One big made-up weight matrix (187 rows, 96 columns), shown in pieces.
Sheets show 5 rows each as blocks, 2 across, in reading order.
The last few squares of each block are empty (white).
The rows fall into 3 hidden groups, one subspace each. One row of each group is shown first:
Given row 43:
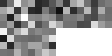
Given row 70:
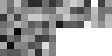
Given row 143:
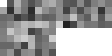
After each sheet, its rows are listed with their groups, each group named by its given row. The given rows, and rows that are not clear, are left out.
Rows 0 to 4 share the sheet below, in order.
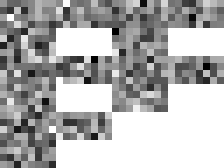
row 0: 43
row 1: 43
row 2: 70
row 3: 143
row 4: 143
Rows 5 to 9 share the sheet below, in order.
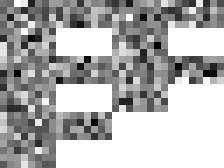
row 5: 43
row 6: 70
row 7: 70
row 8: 143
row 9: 143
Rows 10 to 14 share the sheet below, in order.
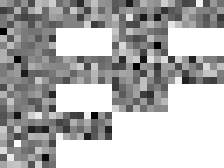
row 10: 43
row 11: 70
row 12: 43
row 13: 43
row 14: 70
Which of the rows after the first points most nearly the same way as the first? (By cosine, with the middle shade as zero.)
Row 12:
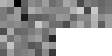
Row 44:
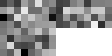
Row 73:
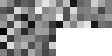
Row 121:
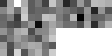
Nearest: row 73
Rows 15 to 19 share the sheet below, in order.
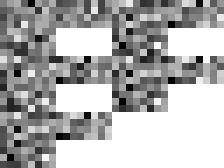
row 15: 143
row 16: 70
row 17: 70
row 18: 70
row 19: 70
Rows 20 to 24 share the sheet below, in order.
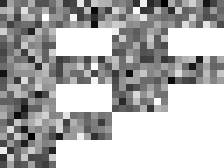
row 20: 43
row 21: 43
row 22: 143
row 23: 70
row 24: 43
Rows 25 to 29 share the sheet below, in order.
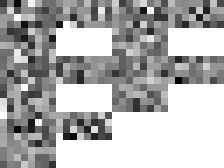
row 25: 143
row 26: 143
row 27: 43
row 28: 143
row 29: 143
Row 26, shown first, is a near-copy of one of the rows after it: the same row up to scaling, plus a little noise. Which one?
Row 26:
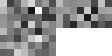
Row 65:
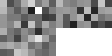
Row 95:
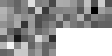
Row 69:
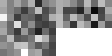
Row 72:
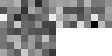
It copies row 65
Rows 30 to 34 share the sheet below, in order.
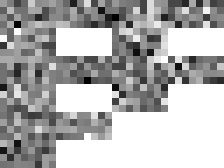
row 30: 70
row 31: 143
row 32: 70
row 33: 43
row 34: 70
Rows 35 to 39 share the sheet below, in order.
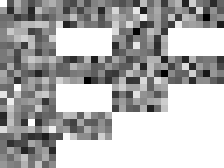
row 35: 143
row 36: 43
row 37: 70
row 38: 143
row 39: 143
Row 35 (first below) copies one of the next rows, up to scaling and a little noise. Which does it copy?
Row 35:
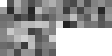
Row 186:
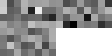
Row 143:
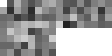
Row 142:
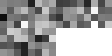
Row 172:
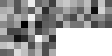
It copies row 143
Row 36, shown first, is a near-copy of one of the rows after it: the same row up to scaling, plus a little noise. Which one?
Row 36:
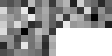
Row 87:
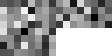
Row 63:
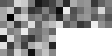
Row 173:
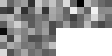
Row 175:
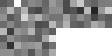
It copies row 87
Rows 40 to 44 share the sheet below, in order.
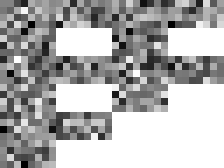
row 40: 43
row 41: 70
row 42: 43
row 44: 143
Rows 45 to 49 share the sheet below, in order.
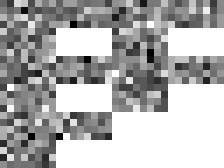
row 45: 43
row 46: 143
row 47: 43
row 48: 143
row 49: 43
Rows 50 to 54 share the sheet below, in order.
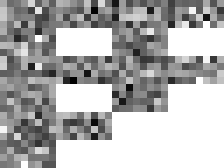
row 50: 143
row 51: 143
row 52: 143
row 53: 70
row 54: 143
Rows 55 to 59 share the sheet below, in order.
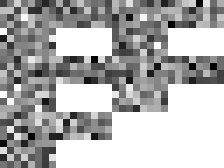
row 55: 43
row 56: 70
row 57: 70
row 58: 70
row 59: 43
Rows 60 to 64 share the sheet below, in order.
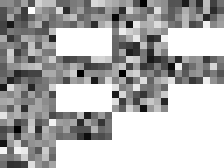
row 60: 43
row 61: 143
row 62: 43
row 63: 43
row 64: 70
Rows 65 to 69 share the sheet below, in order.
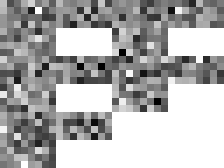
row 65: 143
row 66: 43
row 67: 70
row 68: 70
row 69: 143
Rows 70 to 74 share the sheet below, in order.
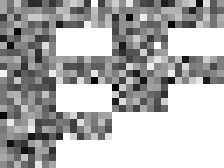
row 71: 70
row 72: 143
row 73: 43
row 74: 143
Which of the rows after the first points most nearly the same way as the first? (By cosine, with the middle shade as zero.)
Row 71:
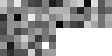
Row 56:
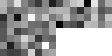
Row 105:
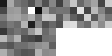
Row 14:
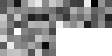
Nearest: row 56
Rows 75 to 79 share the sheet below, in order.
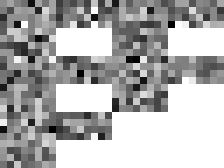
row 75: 143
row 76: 143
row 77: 43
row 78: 43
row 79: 143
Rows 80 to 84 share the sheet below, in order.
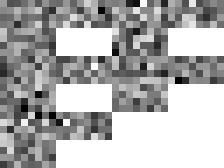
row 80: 70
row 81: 43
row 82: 143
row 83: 143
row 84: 43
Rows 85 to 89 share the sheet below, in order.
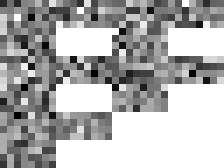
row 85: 70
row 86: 43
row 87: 43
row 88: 43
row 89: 43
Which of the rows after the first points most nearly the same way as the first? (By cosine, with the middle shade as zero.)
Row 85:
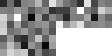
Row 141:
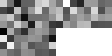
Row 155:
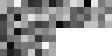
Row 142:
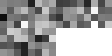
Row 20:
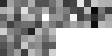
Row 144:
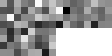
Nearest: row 141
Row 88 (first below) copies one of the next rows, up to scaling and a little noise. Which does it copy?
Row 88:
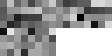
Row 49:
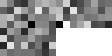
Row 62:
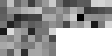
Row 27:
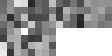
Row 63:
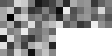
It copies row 62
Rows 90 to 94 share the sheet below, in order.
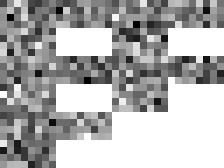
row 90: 43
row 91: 143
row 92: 70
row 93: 70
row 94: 70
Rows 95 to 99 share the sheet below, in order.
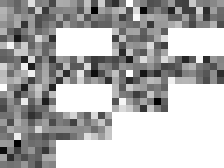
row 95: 143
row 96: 43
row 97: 43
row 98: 70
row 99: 70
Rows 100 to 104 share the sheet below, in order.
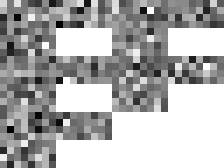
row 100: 70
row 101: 143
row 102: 143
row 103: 43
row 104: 43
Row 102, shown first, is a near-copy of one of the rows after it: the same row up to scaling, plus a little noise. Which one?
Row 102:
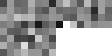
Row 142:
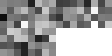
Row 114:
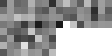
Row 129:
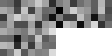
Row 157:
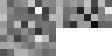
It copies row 114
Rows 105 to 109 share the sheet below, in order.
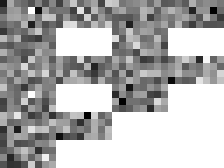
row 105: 143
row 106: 70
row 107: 43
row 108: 70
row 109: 70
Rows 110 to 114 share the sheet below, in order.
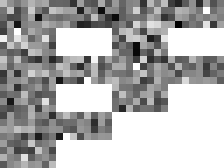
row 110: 70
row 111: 143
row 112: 70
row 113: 43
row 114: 143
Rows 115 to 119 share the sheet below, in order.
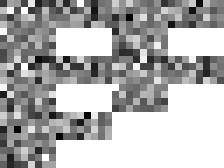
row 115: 43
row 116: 70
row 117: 43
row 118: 43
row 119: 70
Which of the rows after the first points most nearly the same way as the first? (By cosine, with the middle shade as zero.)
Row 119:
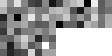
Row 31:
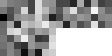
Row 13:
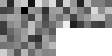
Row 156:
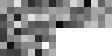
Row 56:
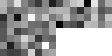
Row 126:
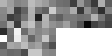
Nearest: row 56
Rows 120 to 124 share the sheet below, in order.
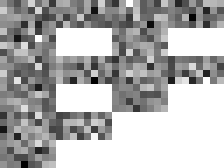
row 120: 143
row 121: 43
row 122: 143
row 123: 143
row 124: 143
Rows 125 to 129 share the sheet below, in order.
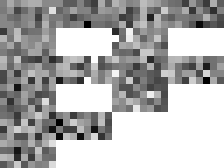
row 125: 70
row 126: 70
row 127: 70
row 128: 143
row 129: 143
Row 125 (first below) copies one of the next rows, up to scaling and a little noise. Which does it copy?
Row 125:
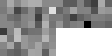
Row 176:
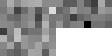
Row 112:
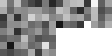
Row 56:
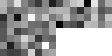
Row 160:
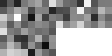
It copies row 176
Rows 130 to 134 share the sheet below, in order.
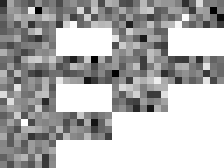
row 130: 143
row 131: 70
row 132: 70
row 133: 143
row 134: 43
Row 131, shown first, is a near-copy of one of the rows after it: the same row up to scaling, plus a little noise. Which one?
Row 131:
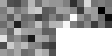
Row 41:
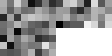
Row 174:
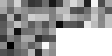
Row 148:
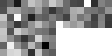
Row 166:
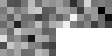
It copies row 166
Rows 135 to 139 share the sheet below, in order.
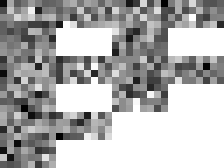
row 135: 143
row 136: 43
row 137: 143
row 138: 143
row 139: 70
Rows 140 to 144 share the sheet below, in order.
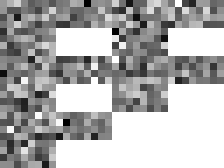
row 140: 70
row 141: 43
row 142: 143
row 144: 43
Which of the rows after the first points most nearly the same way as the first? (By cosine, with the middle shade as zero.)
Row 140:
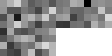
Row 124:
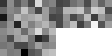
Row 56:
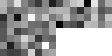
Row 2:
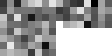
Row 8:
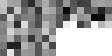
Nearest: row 56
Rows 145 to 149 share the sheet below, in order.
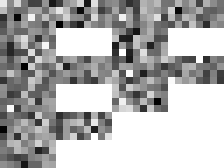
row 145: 70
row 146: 43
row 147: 43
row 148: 70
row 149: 143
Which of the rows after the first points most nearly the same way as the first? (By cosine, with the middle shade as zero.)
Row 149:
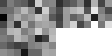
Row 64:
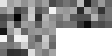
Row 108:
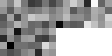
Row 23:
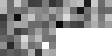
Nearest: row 108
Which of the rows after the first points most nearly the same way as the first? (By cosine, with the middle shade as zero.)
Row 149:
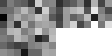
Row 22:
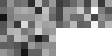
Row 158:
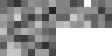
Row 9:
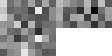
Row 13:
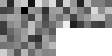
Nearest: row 22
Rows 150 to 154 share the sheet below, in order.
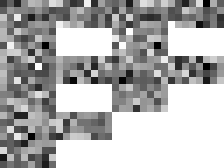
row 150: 70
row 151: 70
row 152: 143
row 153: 43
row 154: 43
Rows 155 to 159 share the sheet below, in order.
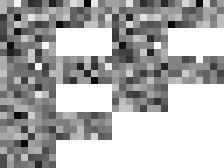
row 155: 70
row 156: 70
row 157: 143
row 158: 70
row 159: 43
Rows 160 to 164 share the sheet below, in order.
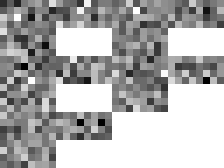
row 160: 70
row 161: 43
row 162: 43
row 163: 143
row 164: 70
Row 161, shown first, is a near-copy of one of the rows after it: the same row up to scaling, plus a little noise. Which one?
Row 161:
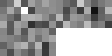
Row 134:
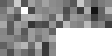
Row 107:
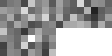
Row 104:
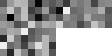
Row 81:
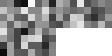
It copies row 134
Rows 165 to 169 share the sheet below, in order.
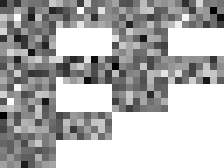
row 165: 70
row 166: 70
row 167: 70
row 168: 143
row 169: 143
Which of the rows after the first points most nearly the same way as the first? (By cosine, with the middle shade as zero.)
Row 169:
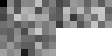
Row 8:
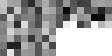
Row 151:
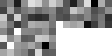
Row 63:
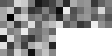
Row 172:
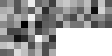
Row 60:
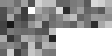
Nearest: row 63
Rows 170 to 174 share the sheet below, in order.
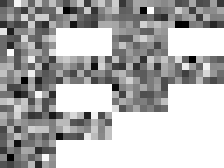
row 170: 43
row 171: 143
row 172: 143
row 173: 43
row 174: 70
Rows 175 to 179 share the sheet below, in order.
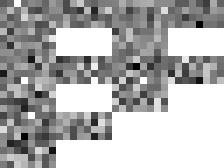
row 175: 43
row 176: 70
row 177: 143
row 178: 43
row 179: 143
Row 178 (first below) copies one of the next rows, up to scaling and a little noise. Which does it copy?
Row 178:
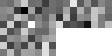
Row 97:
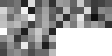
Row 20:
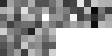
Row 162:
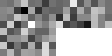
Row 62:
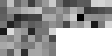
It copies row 162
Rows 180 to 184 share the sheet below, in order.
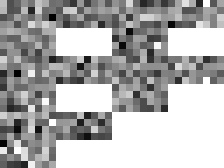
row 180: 143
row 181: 70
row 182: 70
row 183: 43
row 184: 70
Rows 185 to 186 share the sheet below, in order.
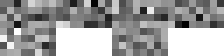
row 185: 70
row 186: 143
